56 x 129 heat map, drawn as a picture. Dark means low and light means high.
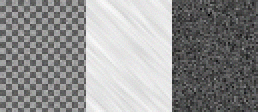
The table splits into one row of 3 panels. Panel 1,1: middling, checkered, strong in contrast. Panel 1,2: very high, slanting down to the right, faint in contrast. Panel 1,3: low, fine-grained.
